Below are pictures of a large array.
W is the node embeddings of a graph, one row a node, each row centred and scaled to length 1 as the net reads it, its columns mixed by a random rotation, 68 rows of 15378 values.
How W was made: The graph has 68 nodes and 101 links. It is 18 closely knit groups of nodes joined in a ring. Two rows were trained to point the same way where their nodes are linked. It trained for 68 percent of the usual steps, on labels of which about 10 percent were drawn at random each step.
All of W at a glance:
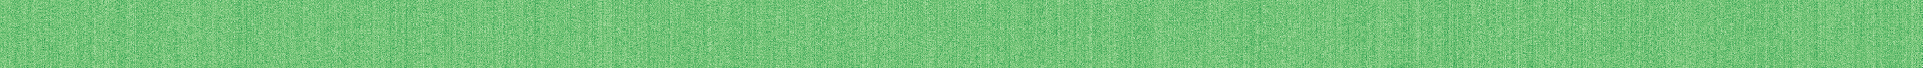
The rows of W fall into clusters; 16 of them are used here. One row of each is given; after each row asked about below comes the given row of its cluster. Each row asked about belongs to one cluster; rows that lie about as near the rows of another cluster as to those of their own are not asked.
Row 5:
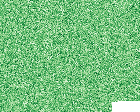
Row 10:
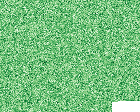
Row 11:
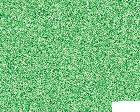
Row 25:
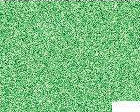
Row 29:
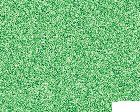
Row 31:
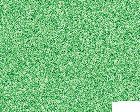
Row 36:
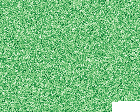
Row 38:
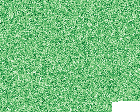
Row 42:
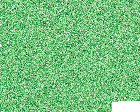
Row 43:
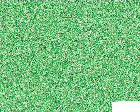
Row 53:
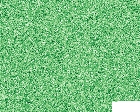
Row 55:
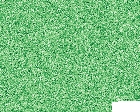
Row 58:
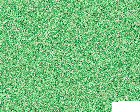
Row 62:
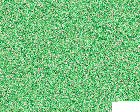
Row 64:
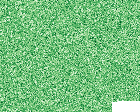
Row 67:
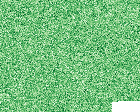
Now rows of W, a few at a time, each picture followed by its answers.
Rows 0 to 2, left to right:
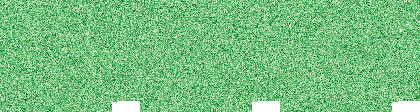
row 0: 64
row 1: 62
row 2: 55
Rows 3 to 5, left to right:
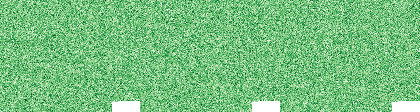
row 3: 36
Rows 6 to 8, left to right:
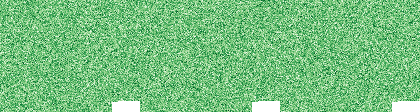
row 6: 43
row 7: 10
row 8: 62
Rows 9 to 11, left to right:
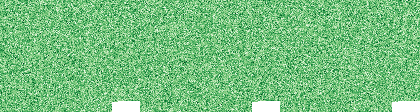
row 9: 5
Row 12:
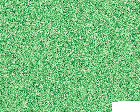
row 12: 5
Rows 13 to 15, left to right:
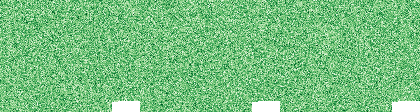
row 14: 43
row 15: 42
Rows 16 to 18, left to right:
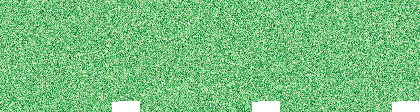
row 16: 67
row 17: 29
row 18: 31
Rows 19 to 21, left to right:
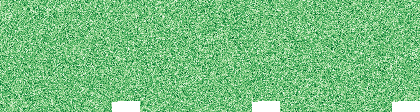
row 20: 64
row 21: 36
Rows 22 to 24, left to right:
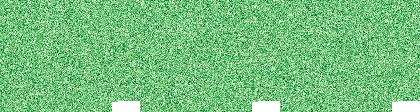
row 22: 5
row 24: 38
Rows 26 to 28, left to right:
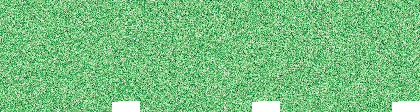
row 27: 10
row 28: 29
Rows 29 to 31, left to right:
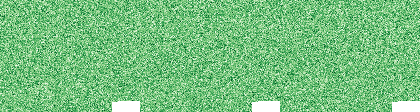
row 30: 43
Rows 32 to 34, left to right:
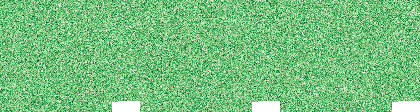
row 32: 31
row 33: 43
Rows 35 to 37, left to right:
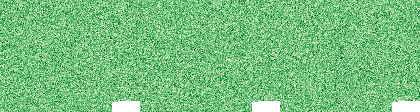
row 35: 42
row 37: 58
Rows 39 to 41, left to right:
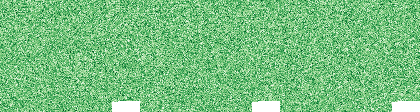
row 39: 67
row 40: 25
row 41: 5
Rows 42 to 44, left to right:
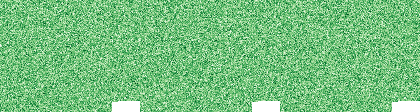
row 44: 42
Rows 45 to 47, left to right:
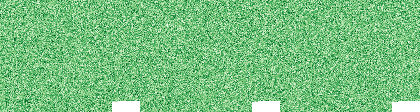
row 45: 53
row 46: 11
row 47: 31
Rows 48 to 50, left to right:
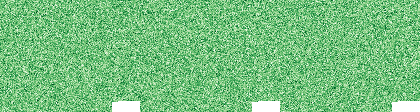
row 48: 10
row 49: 31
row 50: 62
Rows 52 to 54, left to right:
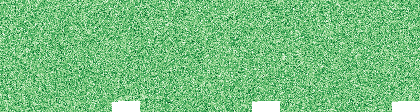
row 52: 58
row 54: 25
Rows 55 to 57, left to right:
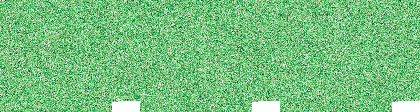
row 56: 67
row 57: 11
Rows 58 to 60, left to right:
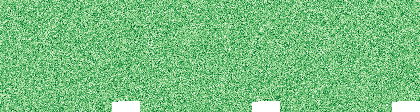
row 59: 55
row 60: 42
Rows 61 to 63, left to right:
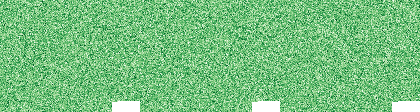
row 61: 62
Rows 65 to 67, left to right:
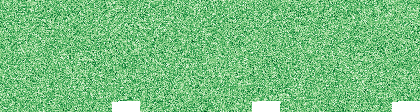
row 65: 67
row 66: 53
